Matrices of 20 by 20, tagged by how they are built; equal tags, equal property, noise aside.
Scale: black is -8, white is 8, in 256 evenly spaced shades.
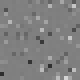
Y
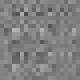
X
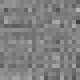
X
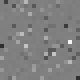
Y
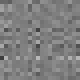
X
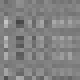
X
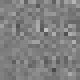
X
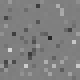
Y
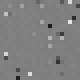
Y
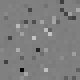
Y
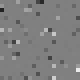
Y
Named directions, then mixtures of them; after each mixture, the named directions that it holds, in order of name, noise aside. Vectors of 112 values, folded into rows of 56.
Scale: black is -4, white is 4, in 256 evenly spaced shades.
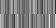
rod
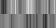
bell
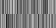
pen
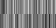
bell, rod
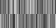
bell, rod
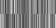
pen, rod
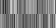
bell, pen, rod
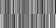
rod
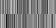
pen, rod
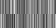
pen, rod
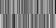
rod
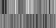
bell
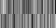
bell, pen, rod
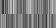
bell, pen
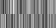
bell, pen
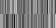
pen, rod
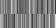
rod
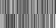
pen, rod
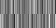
rod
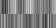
bell, pen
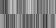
bell, pen, rod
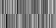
pen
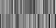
bell, pen, rod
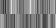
bell, pen, rod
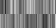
bell, rod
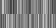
bell, pen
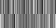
rod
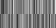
bell, pen, rod
